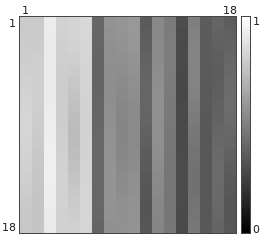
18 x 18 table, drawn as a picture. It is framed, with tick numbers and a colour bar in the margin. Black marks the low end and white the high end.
Overall the values sit about 60% of the way up the scale. Streaks run downward. Values rise toward the left. The top left is the calmest part.
